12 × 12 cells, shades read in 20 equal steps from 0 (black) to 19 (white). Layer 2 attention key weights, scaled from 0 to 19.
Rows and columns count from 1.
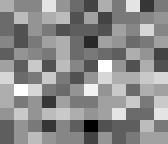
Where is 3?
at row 4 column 7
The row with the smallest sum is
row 11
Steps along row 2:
up down up up down up down up same up up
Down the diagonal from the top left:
13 14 11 12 13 10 11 11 12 8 14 12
